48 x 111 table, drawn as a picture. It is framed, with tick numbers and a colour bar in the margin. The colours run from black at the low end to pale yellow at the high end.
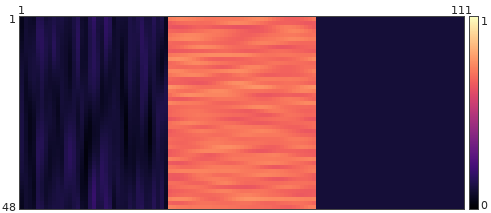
The table splits into one row of 3 panels. Panel 1,1: very low, streaked downward, faint in contrast. Panel 1,2: high, streaked across, faint in contrast. Panel 1,3: very low, flat.
